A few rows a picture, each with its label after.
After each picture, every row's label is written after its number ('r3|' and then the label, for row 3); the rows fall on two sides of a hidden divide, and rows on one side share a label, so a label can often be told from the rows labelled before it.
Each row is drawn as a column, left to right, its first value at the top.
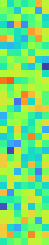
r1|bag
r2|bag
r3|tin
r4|bag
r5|bag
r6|bag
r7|bag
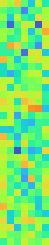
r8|bag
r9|bag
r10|bag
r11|bag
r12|bag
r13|bag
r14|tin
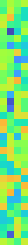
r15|tin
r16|tin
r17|bag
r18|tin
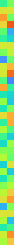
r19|tin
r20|tin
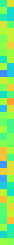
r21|tin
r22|bag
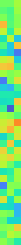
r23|tin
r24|tin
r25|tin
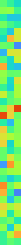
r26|tin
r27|bag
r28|bag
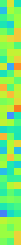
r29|bag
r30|bag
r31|bag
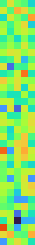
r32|tin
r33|bag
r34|tin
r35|tin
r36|tin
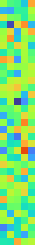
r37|bag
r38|bag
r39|tin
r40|tin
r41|bag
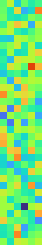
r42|bag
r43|tin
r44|tin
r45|bag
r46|tin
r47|tin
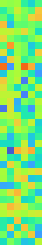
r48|tin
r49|bag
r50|tin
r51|tin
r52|tin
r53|bag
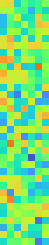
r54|bag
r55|bag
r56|tin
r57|bag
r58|bag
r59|tin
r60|tin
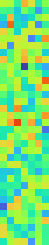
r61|bag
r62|tin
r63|bag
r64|bag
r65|tin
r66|bag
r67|bag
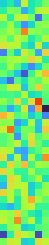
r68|tin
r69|tin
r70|bag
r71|bag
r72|bag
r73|bag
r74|tin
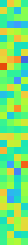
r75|tin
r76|bag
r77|bag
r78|bag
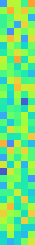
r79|bag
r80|tin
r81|bag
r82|tin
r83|bag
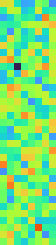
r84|bag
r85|bag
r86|bag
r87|tin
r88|tin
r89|tin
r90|tin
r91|tin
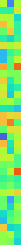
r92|tin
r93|tin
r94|tin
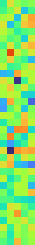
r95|tin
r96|bag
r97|tin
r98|tin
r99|tin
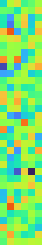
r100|bag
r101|bag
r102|bag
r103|tin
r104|bag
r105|tin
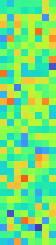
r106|tin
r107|bag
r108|tin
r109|bag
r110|bag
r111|bag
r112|bag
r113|bag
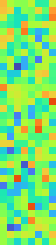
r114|bag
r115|bag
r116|bag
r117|tin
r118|bag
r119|tin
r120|tin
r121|bag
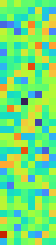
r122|bag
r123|bag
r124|bag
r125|tin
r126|tin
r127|bag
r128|bag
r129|tin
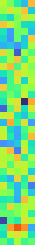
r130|tin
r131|tin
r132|bag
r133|tin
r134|bag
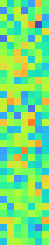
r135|bag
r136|bag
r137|bag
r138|tin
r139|tin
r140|bag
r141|bag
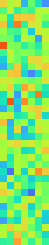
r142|tin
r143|bag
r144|tin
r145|bag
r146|bag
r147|tin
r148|tin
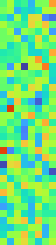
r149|tin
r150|bag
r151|bag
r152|bag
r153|tin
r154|tin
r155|tin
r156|bag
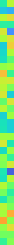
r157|bag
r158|bag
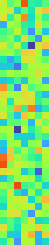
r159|bag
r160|tin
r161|bag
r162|bag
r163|bag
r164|tin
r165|tin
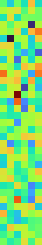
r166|tin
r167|tin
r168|bag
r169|tin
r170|bag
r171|tin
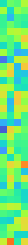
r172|bag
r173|tin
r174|bag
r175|bag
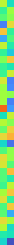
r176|bag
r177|tin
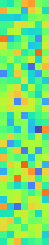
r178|bag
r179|bag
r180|tin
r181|bag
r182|bag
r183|bag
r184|tin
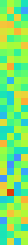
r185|tin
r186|tin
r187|bag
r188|bag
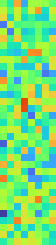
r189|bag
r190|tin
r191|bag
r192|bag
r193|bag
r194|tin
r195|bag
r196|bag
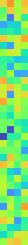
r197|bag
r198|bag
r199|bag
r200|bag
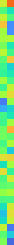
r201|tin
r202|bag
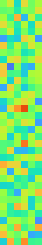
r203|tin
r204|bag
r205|bag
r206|bag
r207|bag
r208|tin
